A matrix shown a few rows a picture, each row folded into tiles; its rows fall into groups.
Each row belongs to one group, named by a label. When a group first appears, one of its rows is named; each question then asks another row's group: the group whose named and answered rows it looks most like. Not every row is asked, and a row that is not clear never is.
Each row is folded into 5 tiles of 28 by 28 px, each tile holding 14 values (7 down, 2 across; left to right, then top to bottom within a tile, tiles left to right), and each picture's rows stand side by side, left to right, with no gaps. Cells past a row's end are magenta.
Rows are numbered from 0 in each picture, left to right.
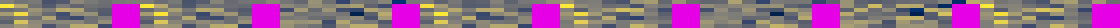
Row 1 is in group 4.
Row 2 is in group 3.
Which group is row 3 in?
4
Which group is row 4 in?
4
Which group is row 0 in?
4
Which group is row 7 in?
4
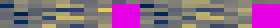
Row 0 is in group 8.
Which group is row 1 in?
8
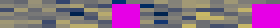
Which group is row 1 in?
8
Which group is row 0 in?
3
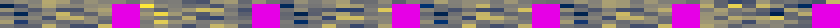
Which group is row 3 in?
8
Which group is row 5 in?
3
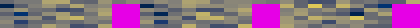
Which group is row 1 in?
8
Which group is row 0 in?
8
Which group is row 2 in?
3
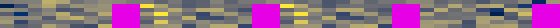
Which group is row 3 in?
3
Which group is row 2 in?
4
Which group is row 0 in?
8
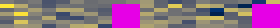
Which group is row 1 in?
3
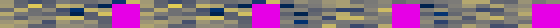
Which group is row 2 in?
8
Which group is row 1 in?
3
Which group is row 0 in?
3
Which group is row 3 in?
8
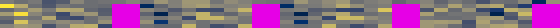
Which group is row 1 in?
8
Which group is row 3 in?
3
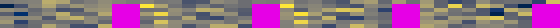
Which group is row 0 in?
8
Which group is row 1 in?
4
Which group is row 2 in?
4
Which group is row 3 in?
3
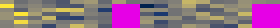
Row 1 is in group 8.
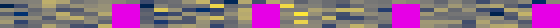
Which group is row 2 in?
4
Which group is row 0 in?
8
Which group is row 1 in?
8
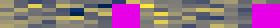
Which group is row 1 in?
4
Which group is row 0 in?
3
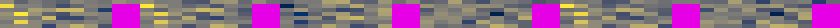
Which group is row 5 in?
3
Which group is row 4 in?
4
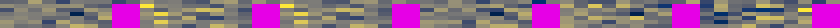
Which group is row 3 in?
3
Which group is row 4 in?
3
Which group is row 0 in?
3
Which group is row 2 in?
4
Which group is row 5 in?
8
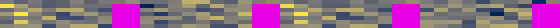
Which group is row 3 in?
3
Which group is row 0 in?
4
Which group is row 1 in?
8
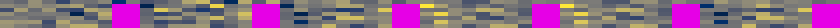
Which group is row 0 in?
3
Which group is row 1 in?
8
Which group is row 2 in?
8
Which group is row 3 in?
4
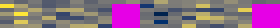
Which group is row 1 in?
8
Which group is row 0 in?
4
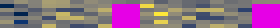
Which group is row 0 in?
8
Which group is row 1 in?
4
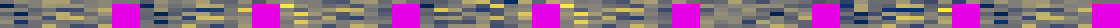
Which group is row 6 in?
8
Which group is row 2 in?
4
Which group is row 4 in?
4
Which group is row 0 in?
8
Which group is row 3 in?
8
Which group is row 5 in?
3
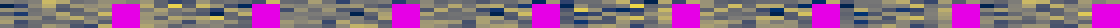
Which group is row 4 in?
8
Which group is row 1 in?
3
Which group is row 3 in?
3
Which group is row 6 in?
8
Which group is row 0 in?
8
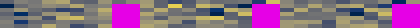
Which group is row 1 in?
3
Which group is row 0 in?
8
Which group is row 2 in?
3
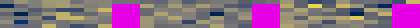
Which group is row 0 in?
8
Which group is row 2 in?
3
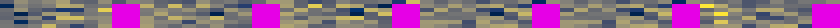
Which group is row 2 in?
3
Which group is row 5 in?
4
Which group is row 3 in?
3
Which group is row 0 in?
8
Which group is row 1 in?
3
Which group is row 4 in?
3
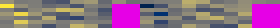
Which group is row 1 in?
8
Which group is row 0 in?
4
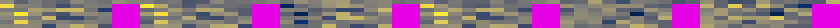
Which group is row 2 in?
8
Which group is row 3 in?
4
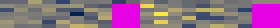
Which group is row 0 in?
3
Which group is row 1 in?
4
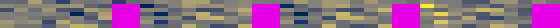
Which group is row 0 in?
3
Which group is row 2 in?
8
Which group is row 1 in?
8
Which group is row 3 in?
4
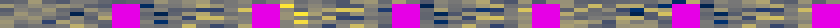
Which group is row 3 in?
8
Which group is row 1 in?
8
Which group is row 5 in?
8
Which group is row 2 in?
4
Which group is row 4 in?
3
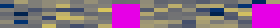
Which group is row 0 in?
8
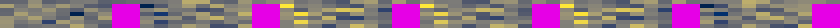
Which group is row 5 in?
8
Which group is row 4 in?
4
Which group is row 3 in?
4
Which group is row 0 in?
3
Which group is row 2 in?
4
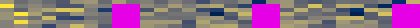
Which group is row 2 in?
3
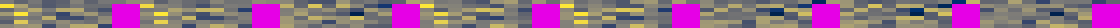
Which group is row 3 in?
4
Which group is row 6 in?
3
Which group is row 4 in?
4
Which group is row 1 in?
4
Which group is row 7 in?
3
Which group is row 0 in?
4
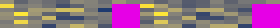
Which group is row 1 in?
4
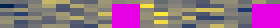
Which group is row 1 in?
4
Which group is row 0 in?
8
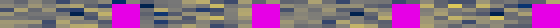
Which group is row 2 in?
3
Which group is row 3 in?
3
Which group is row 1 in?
8
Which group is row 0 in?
3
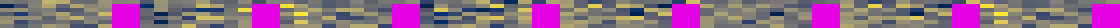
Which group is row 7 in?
4
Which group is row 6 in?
3
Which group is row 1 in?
8
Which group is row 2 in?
4
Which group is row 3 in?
8
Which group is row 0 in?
8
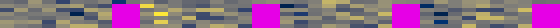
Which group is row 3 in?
8
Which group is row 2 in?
8
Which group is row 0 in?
3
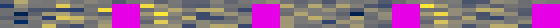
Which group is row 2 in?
3
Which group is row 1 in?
4
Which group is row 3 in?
4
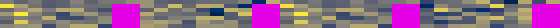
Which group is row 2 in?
4
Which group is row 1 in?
3
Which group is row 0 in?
4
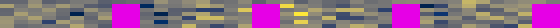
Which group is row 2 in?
4
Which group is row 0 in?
3
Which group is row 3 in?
8
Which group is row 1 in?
8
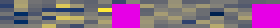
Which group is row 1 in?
3
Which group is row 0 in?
8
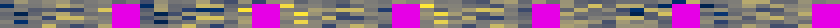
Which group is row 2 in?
4
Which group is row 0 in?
8
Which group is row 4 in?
3
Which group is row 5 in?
8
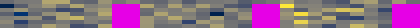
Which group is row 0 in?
8
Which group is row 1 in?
3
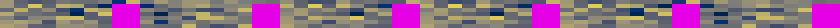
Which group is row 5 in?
8
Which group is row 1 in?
8
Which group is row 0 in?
3
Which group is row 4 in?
3
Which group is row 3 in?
3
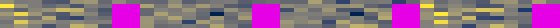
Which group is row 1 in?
3
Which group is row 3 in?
4
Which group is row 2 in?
3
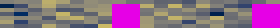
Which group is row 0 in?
8
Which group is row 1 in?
3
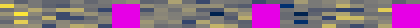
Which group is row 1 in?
3
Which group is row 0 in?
4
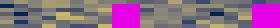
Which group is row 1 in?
3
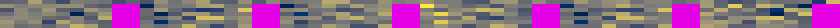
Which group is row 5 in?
3
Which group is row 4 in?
8
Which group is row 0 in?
3
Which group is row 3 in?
4
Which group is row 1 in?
8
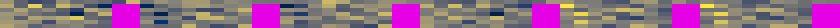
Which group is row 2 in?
8
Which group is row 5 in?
4
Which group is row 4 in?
4
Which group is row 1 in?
8
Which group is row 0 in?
3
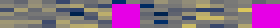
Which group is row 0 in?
3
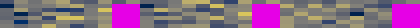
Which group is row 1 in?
8
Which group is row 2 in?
3
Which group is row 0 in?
8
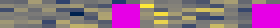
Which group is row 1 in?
4
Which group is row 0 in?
3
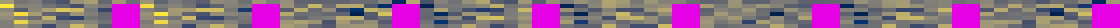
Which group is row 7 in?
3
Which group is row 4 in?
8
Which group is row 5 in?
3
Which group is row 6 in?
8
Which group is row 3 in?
8
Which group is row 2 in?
3
